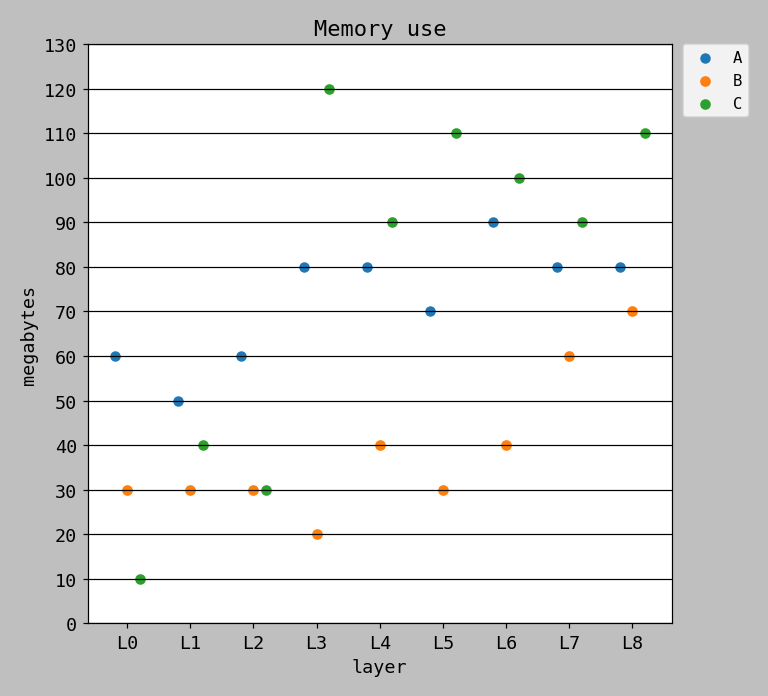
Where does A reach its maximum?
L6
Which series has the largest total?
C
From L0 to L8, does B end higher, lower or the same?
higher
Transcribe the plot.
Title: Memory use
x-axis: layer, ticks L0 L1 L2 L3 L4 L5 L6 L7 L8
y-axis: megabytes, ticks 0 10 20 30 40 50 60 70 80 90 100 110 120 130
Legend: A, B, C
Values:
A: 60 50 60 80 80 70 90 80 80
B: 30 30 30 20 40 30 40 60 70
C: 10 40 30 120 90 110 100 90 110
